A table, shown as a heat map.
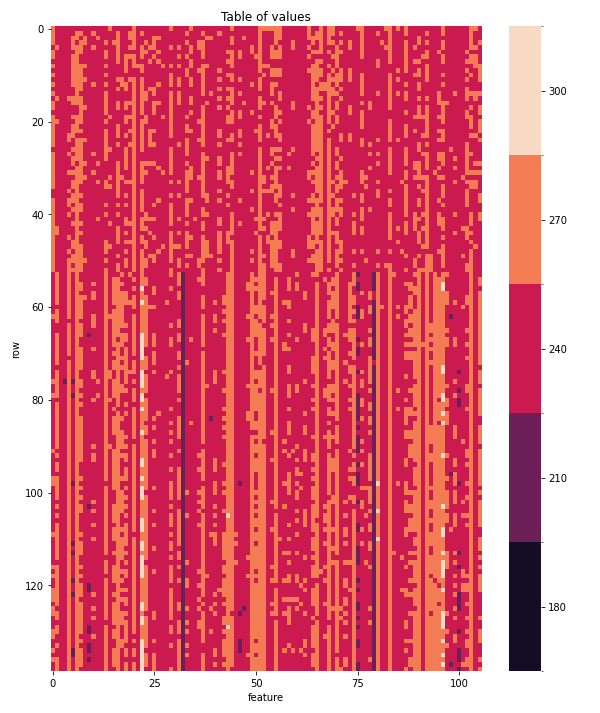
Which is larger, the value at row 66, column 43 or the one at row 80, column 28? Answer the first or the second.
the first
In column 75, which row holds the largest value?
0
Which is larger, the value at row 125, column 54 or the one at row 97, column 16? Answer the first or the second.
the second
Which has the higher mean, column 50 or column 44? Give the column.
44
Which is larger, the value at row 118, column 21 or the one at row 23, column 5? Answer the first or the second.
the second
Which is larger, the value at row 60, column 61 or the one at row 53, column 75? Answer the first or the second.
the first
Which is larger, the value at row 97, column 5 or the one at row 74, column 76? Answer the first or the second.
the second
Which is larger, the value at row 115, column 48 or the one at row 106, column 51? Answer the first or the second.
the second
